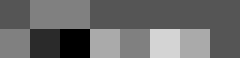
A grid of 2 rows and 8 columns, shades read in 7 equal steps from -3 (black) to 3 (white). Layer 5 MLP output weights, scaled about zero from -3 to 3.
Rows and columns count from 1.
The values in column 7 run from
-1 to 1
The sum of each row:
-6 -2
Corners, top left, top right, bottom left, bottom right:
-1 -1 0 -1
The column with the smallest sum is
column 3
